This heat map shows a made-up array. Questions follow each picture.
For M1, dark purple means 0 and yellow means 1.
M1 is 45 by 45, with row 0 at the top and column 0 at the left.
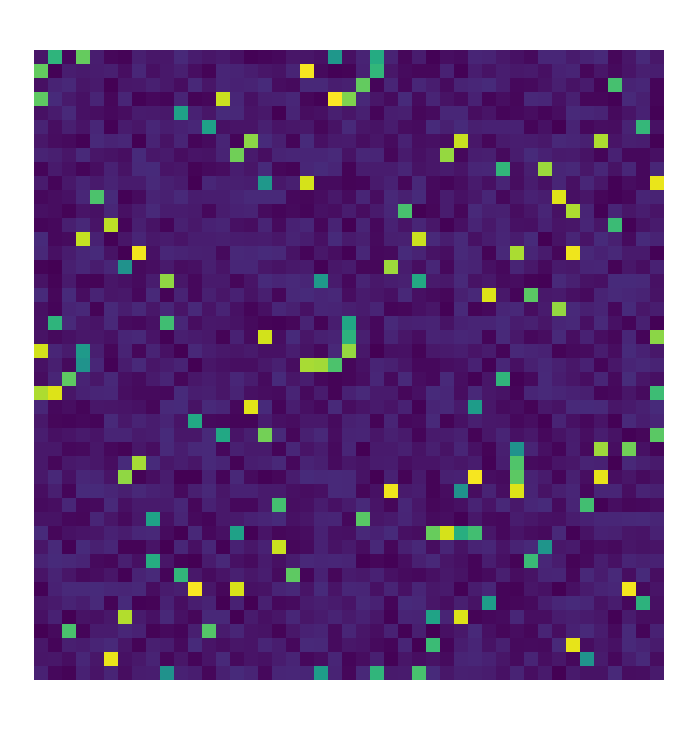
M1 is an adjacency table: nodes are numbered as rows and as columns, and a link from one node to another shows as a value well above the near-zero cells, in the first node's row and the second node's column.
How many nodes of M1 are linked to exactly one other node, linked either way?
3
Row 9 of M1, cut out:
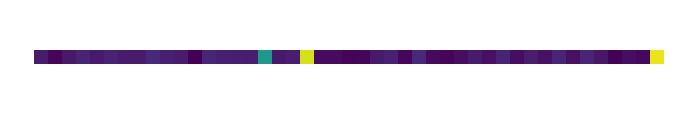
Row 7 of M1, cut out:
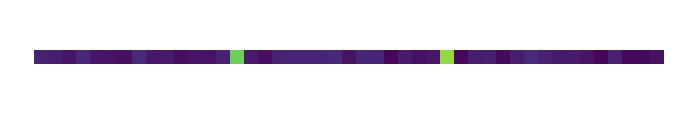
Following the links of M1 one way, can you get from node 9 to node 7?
no
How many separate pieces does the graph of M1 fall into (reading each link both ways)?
4
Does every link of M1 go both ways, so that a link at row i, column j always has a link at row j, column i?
yes
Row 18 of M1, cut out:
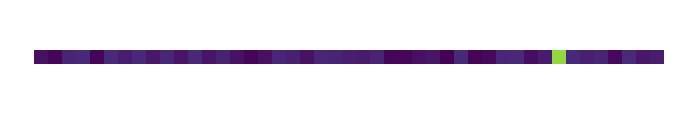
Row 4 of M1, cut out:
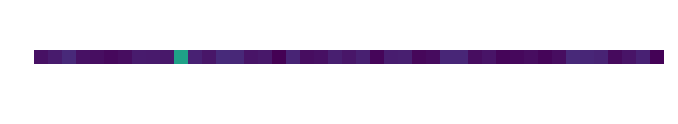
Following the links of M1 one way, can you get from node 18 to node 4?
yes
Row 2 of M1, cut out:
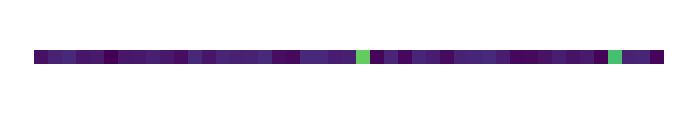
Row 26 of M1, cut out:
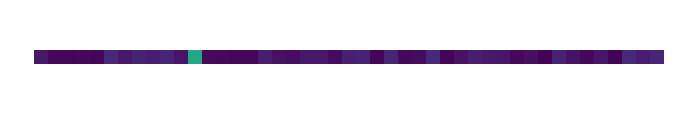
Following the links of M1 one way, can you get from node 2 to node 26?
no
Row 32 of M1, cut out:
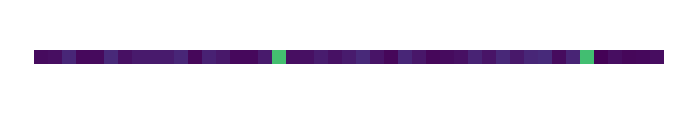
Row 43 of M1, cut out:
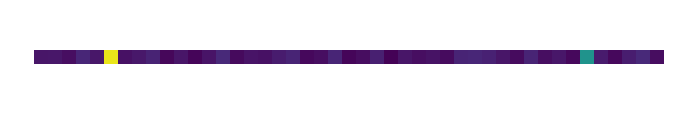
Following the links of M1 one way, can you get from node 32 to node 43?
yes
